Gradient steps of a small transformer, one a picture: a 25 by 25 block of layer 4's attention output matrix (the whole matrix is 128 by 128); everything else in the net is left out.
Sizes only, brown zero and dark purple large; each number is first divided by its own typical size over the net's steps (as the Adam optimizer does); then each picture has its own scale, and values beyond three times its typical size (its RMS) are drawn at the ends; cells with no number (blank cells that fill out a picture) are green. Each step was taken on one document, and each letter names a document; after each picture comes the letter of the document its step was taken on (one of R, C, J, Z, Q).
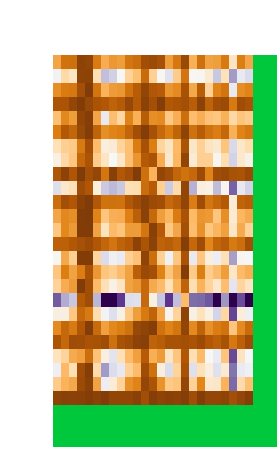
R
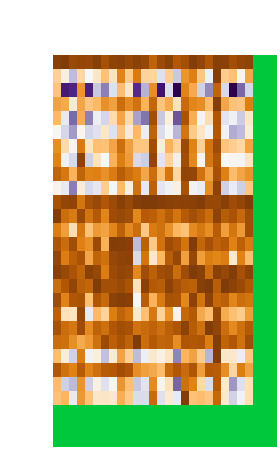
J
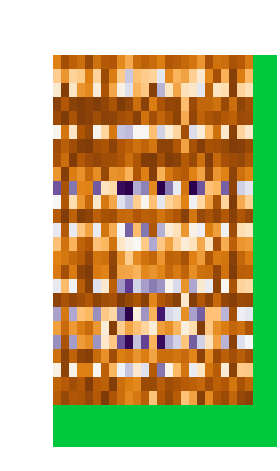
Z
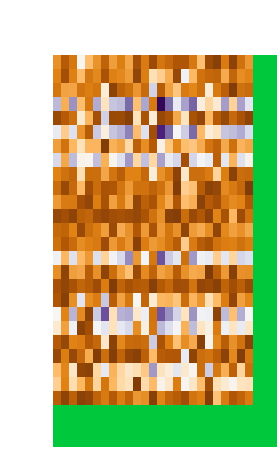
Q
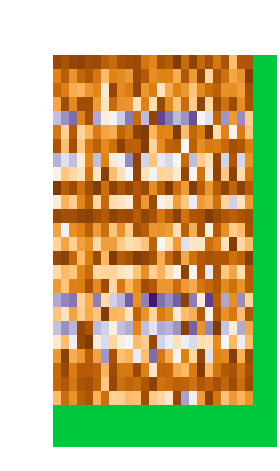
Q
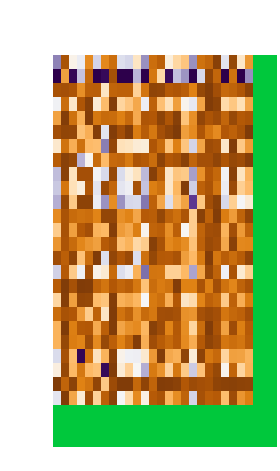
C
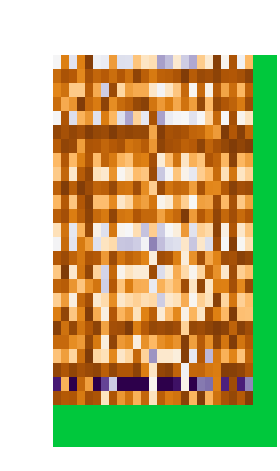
Q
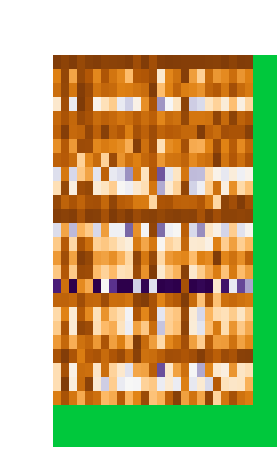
Z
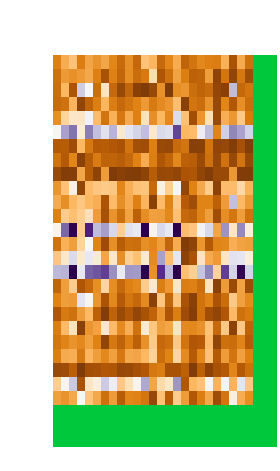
J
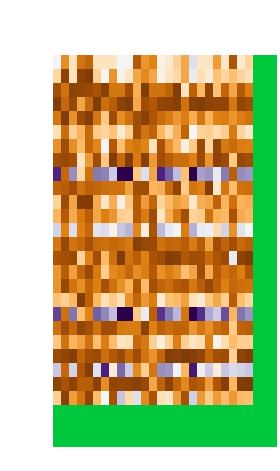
Z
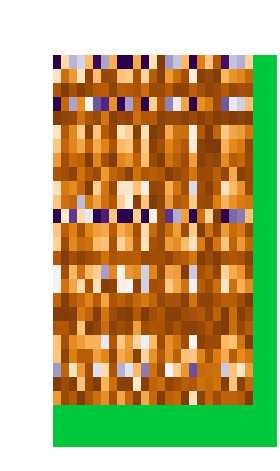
C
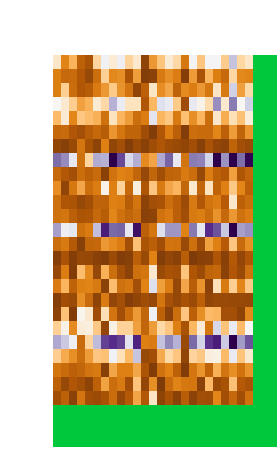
R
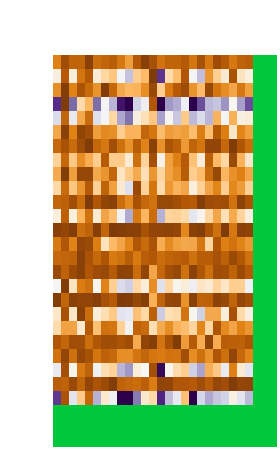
Z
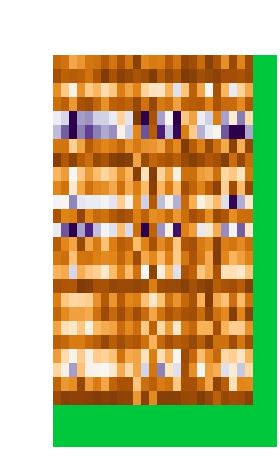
J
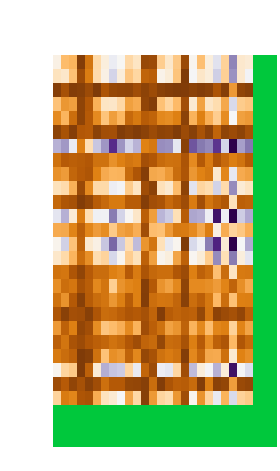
R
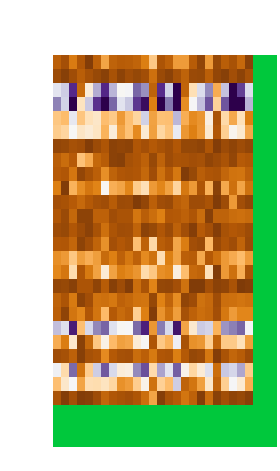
J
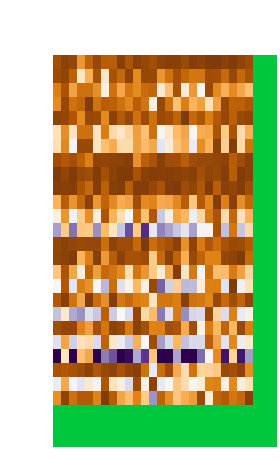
Q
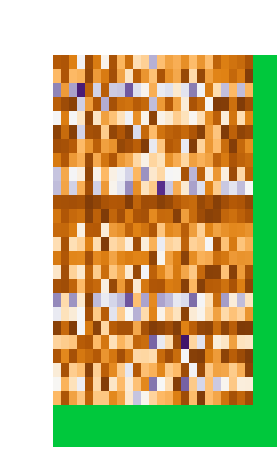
Q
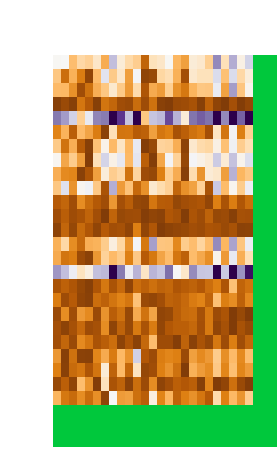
R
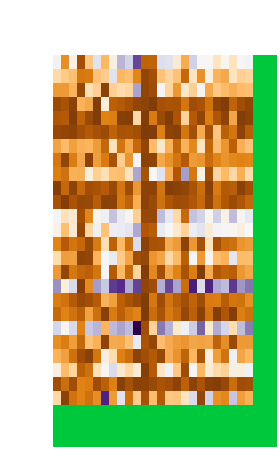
R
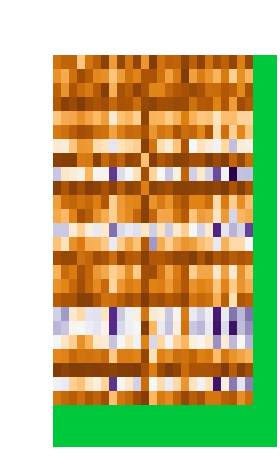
R
